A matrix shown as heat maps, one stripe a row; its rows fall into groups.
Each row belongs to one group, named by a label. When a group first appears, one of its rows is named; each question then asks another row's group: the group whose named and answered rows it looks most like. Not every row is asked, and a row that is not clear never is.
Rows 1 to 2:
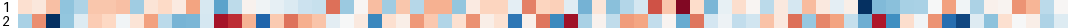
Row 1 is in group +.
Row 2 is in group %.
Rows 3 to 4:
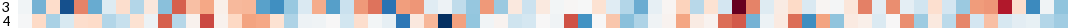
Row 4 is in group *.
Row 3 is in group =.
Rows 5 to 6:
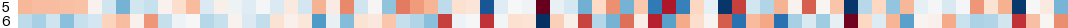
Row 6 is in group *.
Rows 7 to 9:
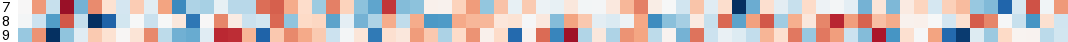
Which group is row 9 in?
%
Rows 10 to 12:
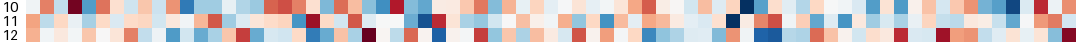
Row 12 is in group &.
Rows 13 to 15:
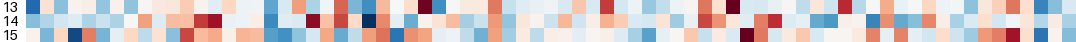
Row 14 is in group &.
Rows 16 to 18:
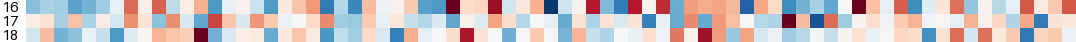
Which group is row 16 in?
*
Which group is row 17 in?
*
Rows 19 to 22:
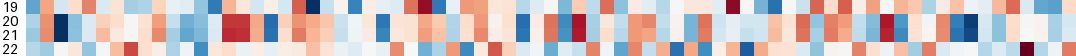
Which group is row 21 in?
%
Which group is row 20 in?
%
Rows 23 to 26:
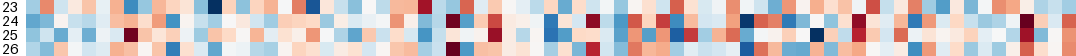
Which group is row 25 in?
*
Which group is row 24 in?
*
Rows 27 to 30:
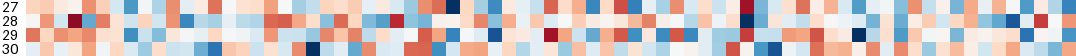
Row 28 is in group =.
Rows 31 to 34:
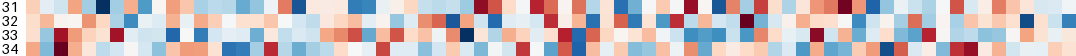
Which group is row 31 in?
+
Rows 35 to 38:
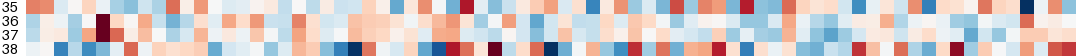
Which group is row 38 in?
*
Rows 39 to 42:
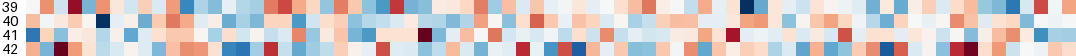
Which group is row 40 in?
+
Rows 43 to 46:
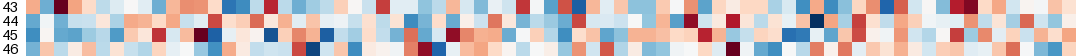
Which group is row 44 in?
*
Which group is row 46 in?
&
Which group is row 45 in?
*
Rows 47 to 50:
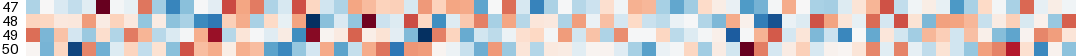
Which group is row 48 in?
&
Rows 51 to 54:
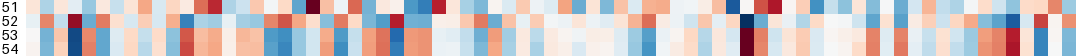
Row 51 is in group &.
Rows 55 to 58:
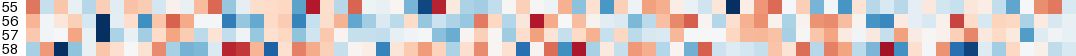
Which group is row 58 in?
%
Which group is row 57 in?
+
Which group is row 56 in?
+
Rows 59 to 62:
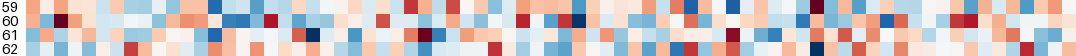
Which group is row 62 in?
*
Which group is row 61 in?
&
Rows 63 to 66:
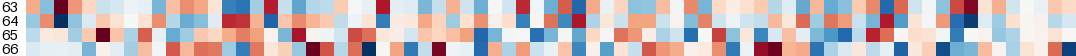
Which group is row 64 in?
%
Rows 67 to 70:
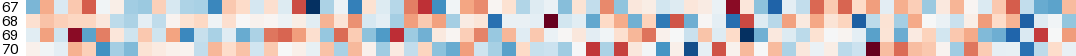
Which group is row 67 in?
&
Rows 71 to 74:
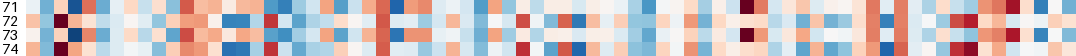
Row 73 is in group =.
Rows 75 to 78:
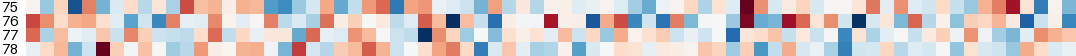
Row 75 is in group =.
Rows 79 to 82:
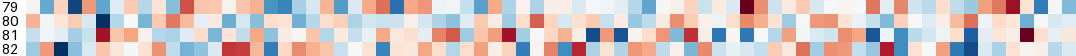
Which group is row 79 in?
=
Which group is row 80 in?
+
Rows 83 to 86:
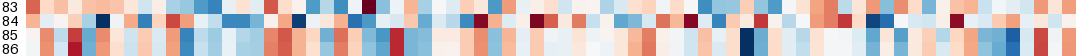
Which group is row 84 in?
+
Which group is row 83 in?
&
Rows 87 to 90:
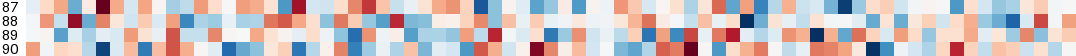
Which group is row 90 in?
+
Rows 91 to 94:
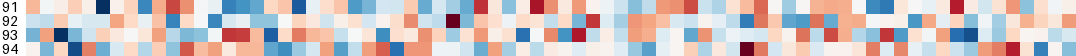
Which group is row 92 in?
*
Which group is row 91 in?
+
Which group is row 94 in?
=
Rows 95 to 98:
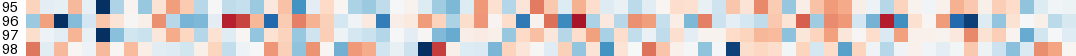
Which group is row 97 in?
+
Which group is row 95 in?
+
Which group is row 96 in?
%
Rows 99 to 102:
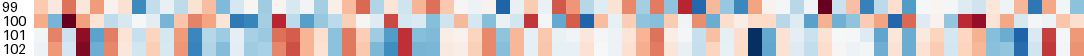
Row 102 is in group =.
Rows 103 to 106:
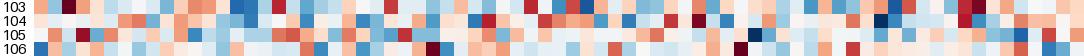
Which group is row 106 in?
&
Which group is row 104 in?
+
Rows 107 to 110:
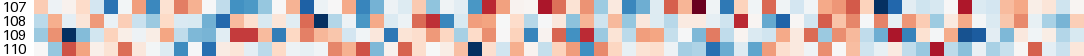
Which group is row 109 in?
%
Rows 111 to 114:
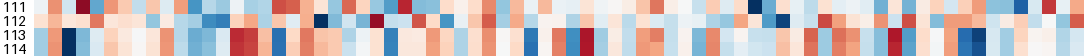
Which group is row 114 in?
%
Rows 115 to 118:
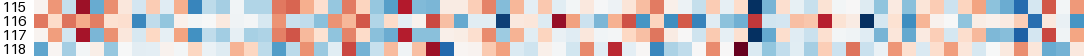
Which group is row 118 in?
&
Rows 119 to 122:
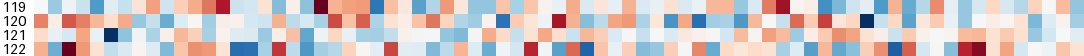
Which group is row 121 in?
+
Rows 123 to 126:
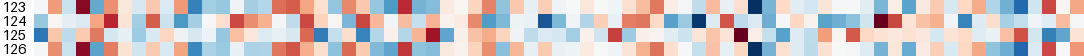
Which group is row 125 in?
&
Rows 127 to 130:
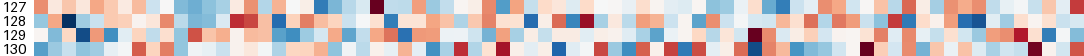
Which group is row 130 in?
*
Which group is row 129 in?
=
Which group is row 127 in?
&
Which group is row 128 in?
%
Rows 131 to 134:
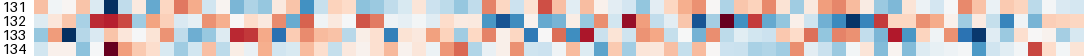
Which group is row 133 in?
%
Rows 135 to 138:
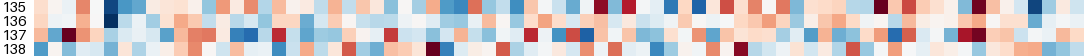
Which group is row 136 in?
+
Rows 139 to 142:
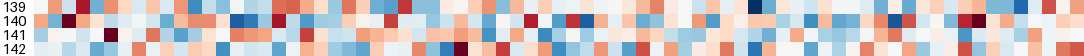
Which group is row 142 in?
*
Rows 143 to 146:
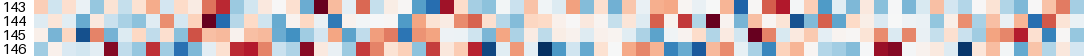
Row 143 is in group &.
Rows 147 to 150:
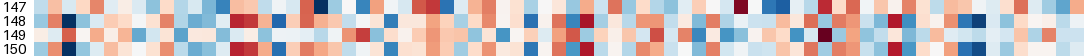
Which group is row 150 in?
%
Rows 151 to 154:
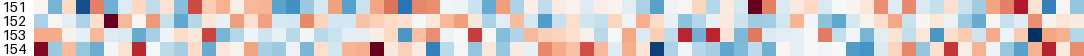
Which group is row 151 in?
=
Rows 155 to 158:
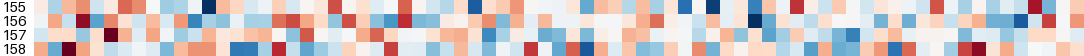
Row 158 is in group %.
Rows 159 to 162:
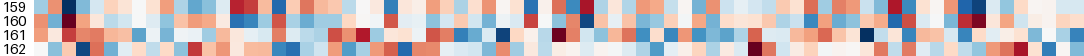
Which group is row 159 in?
%
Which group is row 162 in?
=
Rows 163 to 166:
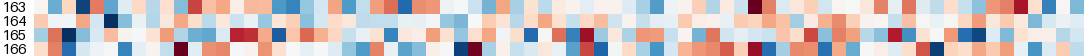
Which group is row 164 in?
+
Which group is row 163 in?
=
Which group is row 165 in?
%
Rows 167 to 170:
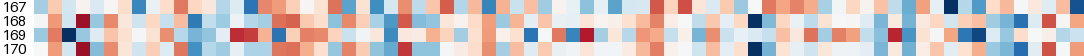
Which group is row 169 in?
%
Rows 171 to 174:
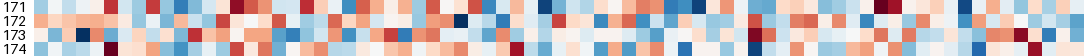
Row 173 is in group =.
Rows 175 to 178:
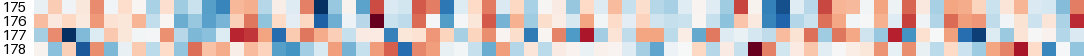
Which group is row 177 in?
%
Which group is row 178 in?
=
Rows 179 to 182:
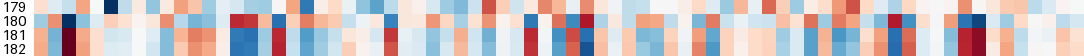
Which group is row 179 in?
+
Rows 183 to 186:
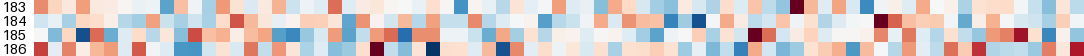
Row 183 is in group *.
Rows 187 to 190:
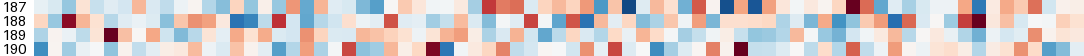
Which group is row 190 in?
&
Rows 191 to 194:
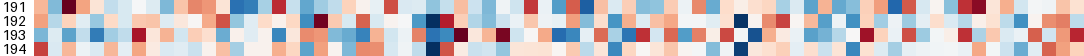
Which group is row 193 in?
*
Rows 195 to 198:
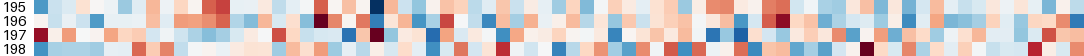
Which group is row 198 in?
*
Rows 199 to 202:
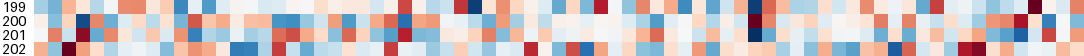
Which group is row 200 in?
=
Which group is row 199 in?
*
